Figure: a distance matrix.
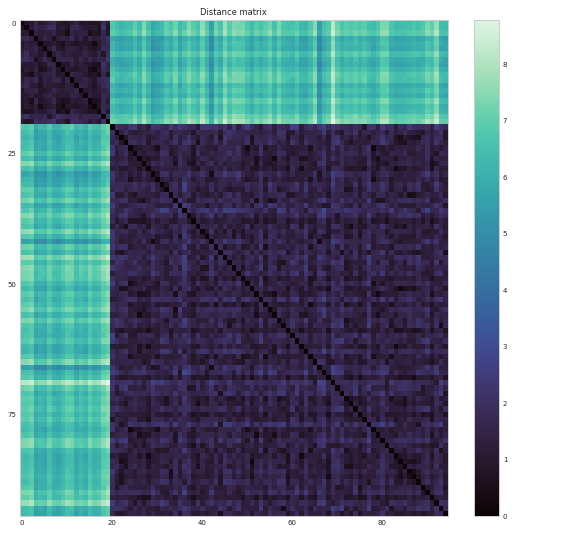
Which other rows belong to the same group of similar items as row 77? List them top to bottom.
20, 21, 22, 23, 24, 25, 26, 27, 28, 29, 30, 31, 32, 33, 34, 35, 36, 37, 38, 39, 40, 41, 42, 43, 44, 45, 46, 47, 48, 49, 50, 51, 52, 53, 54, 55, 56, 57, 58, 59, 60, 61, 62, 63, 64, 65, 66, 67, 68, 69, 70, 71, 72, 73, 74, 75, 76, 78, 79, 80, 81, 82, 83, 84, 85, 86, 87, 88, 89, 90, 91, 92, 93, 94
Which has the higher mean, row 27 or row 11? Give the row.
11
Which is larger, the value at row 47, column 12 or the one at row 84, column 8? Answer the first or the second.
the first
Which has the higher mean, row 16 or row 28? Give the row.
16
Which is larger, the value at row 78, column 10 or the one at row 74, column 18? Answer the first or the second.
the second
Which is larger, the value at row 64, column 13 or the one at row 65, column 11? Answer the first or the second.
the second
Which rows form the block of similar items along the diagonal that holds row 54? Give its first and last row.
20 to 94
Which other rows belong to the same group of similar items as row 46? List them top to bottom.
20, 21, 22, 23, 24, 25, 26, 27, 28, 29, 30, 31, 32, 33, 34, 35, 36, 37, 38, 39, 40, 41, 42, 43, 44, 45, 47, 48, 49, 50, 51, 52, 53, 54, 55, 56, 57, 58, 59, 60, 61, 62, 63, 64, 65, 66, 67, 68, 69, 70, 71, 72, 73, 74, 75, 76, 77, 78, 79, 80, 81, 82, 83, 84, 85, 86, 87, 88, 89, 90, 91, 92, 93, 94
